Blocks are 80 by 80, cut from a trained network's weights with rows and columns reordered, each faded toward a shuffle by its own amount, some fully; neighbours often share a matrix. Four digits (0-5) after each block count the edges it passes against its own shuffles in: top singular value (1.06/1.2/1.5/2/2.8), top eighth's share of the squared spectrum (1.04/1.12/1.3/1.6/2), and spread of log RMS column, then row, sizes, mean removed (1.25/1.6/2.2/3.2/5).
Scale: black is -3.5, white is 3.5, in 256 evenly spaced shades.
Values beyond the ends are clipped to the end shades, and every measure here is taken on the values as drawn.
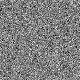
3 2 1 0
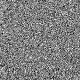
2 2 0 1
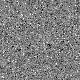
0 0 0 0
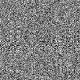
3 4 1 2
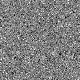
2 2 0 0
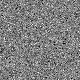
0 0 0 0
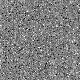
1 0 0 0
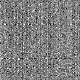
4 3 1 2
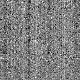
3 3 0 2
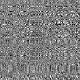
4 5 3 3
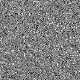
2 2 0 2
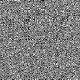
3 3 1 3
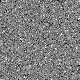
1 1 0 0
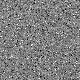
0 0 0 0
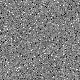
0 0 0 0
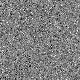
1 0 0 0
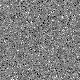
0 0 0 0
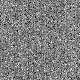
2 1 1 0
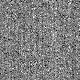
2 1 0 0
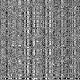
5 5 3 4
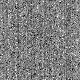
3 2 0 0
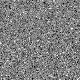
2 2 0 1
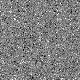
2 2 0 1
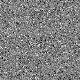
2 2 0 1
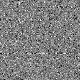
2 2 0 1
